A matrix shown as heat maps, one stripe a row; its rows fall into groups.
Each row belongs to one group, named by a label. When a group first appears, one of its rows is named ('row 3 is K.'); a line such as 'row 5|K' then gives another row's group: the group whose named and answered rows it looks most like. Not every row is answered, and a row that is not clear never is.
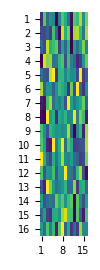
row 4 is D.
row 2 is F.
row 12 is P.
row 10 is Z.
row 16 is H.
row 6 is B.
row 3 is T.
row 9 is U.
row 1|F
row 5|H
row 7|T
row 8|T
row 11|Z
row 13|T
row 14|B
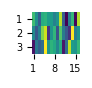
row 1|U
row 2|H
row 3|F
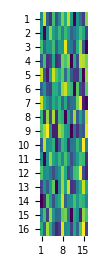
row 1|Z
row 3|P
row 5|U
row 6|Z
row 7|P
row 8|H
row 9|D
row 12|P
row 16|T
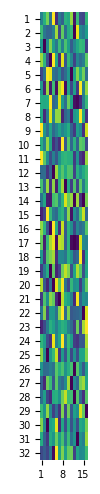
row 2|B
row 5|T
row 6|H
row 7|D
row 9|U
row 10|T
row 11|Z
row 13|H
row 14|Z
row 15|T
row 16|Z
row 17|H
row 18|H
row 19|F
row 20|B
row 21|F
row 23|F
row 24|Z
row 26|B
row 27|T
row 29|T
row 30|U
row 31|U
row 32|B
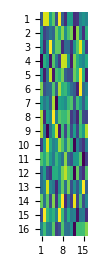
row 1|D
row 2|B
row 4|F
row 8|H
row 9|U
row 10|D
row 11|P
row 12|Z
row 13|T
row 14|H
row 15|D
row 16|F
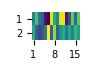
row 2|B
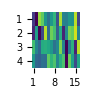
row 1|T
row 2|F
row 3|U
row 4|B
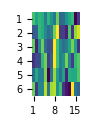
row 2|F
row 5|F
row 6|H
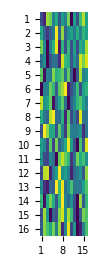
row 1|T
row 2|B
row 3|U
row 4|F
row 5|H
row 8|H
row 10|U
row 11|F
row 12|D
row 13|B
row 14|H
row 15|D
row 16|D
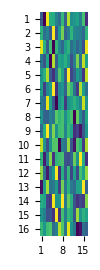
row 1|T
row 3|U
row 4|F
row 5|D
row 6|H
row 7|T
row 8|B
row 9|D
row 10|U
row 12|U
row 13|T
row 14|Z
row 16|D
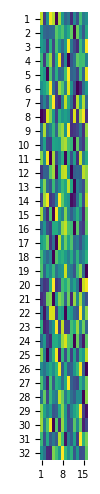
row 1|H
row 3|U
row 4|P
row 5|U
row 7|F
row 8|T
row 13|Z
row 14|D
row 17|D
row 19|P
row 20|F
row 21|T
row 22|H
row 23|B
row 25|U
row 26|P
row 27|U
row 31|H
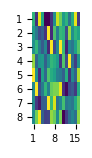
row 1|T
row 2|B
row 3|D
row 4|B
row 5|U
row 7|B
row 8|D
